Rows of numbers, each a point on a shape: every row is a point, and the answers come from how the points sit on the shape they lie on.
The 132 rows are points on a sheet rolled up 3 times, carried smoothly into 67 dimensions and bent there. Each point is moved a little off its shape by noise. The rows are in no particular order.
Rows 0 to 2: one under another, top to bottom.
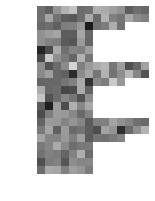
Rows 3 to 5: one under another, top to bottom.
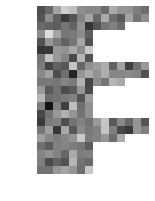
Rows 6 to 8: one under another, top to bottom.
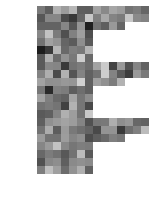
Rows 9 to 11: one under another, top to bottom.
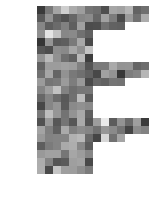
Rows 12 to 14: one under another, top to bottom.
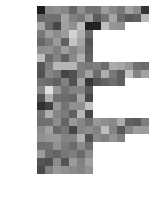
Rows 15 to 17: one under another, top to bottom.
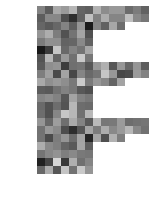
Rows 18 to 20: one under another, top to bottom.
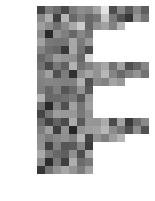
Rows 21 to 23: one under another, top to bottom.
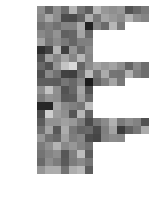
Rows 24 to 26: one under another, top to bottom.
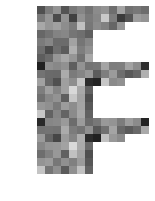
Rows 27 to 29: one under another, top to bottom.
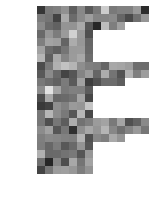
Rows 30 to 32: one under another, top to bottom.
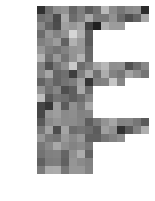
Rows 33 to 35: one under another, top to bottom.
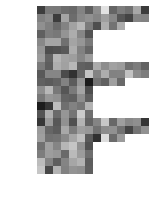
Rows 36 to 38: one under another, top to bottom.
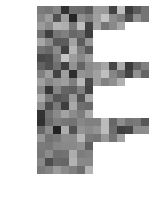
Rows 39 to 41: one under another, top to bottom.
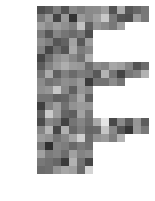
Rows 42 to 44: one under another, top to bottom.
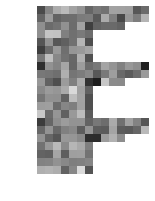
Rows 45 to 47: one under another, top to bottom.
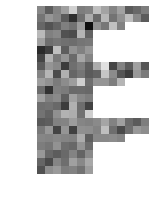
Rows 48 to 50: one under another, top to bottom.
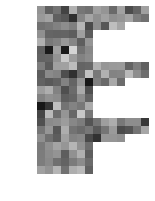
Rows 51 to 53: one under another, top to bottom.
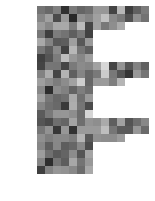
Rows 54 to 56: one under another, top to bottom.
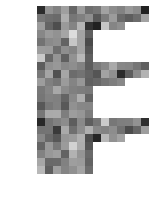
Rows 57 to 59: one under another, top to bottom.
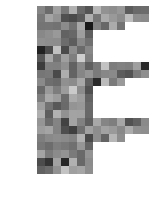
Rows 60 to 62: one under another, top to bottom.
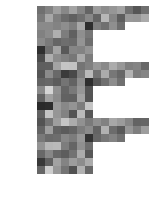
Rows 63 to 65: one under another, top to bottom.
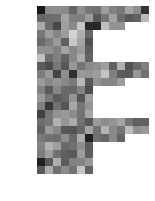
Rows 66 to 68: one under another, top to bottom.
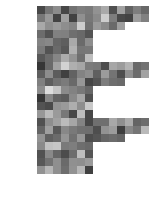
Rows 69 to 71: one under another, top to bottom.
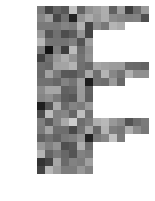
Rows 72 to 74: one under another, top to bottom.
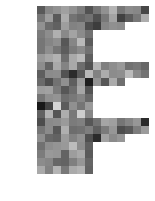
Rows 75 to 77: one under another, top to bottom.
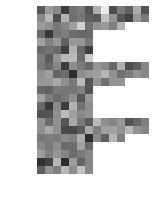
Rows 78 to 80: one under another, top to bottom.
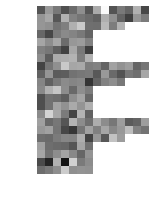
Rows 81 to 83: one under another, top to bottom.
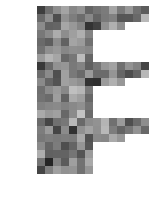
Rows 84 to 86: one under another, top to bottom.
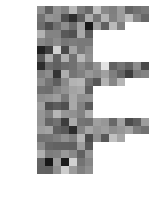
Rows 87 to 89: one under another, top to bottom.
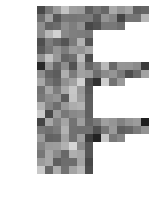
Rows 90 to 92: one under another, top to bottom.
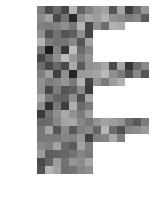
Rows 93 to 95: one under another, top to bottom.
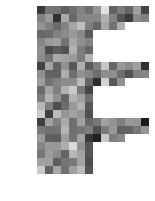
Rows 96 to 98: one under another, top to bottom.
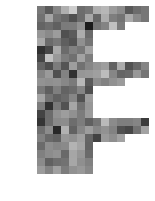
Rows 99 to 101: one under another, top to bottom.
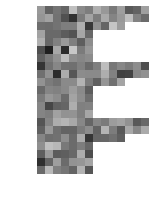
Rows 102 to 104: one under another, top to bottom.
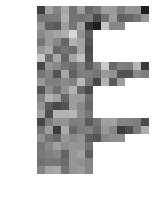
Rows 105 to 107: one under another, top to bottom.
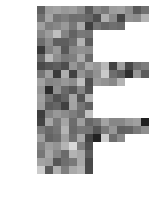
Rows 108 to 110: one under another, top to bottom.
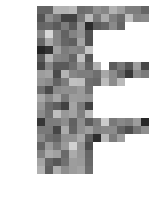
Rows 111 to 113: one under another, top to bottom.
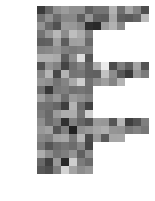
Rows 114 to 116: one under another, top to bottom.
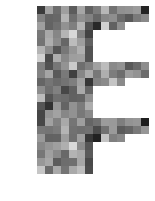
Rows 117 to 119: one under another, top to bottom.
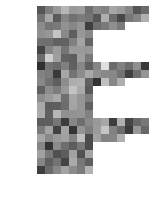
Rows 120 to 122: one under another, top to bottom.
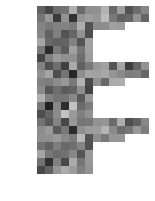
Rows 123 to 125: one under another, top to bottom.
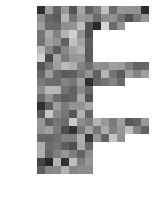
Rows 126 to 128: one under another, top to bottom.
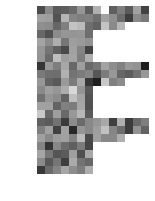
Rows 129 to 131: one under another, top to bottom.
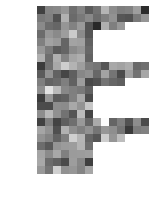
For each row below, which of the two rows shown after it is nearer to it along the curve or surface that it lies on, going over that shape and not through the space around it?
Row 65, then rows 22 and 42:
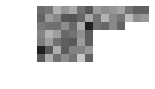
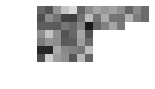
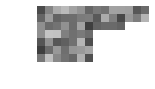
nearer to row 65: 42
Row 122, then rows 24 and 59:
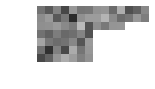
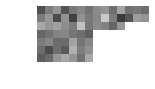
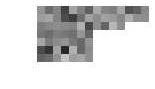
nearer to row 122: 59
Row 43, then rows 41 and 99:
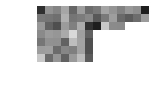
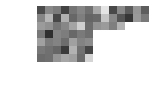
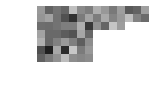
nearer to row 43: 41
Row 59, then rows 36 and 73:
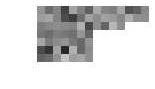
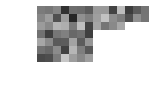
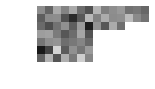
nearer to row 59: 36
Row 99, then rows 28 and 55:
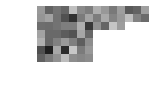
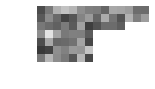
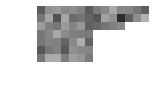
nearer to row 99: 28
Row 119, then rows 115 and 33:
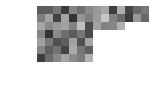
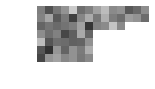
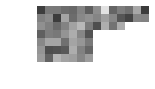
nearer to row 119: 115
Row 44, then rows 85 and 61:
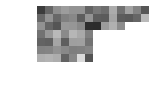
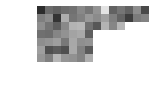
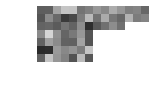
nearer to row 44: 85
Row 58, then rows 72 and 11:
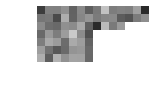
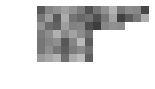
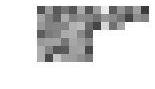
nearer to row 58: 72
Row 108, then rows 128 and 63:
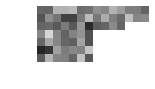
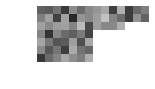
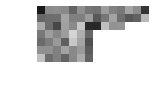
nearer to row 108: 128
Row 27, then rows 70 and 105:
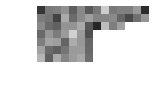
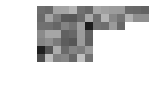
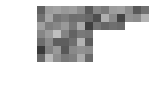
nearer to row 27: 105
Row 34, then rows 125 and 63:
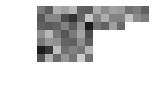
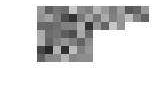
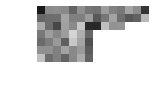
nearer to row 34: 125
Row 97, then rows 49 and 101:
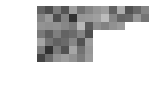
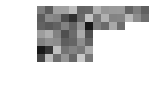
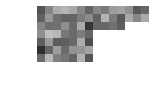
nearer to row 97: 101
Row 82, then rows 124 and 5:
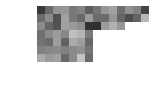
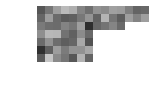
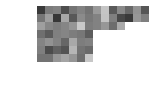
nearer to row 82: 5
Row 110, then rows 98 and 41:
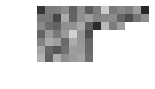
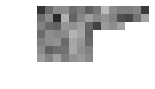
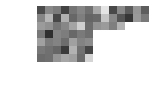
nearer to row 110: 98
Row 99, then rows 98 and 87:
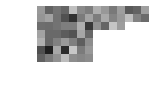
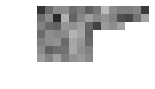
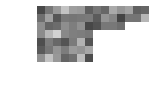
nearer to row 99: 87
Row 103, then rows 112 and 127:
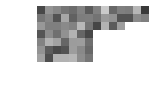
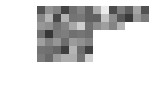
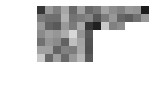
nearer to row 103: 127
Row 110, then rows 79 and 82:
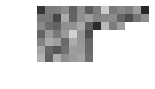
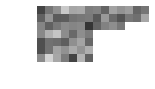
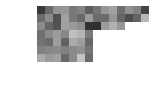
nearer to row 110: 82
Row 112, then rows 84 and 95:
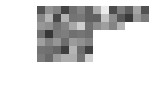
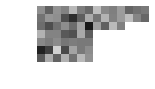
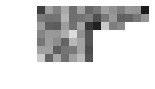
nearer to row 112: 95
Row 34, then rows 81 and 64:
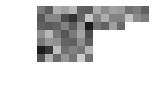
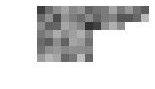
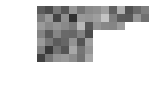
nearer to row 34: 64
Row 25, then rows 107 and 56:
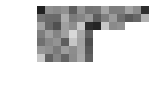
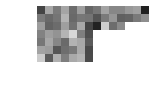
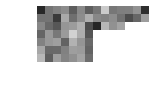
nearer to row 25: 107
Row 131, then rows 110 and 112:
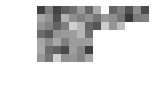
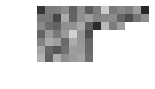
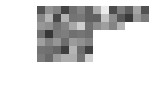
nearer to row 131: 112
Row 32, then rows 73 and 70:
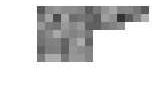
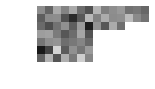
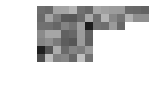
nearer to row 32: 70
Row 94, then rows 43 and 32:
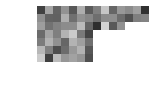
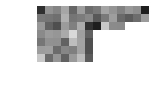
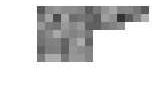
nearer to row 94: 43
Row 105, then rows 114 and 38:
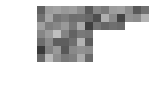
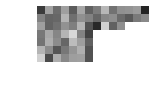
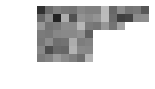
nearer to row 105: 38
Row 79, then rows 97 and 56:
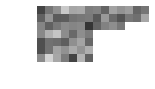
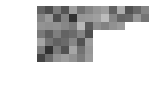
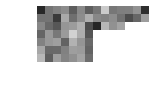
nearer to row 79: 97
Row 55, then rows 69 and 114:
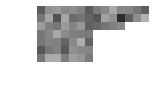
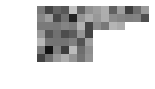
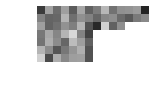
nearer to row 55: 114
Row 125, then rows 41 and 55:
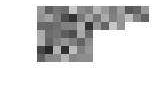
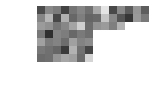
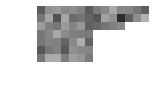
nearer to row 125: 41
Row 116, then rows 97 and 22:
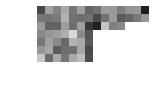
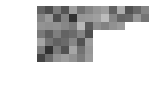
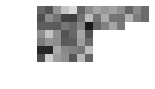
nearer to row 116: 97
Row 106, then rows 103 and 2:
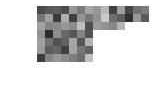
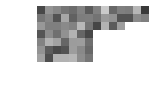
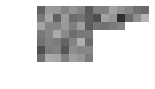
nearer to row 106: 103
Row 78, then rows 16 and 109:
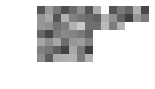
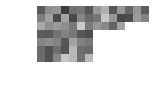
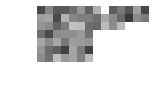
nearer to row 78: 109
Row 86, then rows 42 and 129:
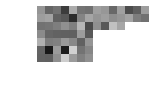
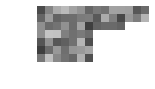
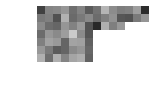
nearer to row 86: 42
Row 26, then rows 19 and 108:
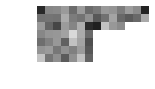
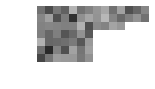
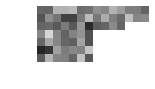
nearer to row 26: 19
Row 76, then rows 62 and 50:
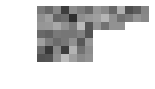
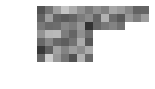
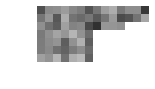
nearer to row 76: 62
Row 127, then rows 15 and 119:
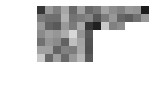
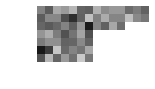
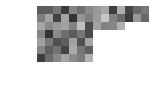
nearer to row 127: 119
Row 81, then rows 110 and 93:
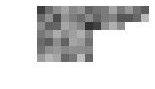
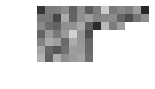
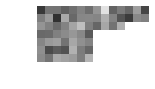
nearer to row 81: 110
